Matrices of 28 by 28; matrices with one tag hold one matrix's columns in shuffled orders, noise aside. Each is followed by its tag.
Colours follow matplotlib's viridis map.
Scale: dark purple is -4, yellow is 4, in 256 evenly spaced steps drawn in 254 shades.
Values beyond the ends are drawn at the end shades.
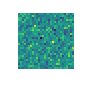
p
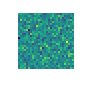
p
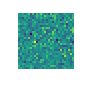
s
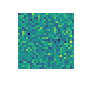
s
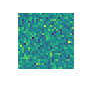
p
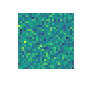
p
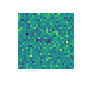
s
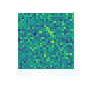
s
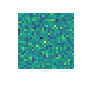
p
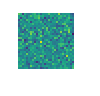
s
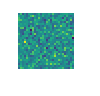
p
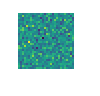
p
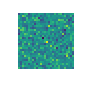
p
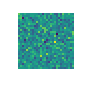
s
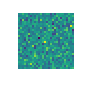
p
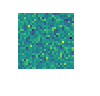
p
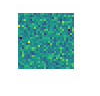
p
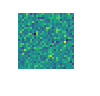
s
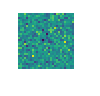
s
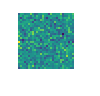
s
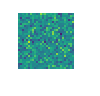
s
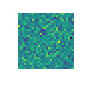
p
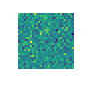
s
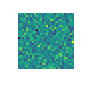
p
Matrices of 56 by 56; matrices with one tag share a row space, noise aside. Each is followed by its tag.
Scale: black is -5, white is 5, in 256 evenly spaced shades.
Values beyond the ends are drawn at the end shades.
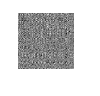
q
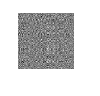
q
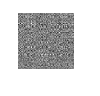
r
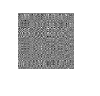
q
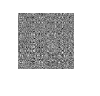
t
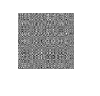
q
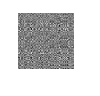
r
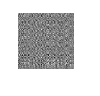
q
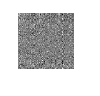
t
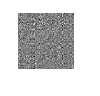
t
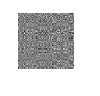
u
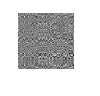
u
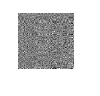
u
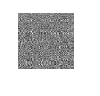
r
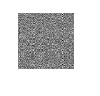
t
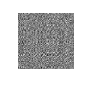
q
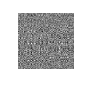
r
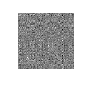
t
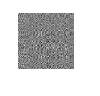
q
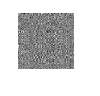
q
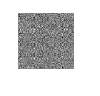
t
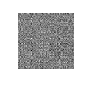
r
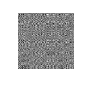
q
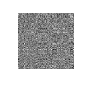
u
